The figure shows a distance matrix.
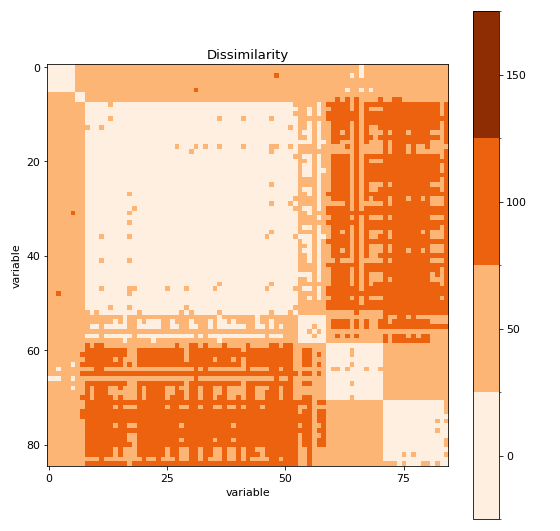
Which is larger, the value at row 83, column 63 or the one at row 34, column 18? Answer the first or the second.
the first
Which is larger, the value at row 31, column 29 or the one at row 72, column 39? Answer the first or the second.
the second
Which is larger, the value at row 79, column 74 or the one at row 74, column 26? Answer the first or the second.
the second
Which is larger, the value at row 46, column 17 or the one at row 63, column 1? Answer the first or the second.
the second
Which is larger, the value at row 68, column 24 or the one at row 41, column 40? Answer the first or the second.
the first
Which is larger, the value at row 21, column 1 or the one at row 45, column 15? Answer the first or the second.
the first
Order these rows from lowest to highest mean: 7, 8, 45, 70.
45, 8, 7, 70
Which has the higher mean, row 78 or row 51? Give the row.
78
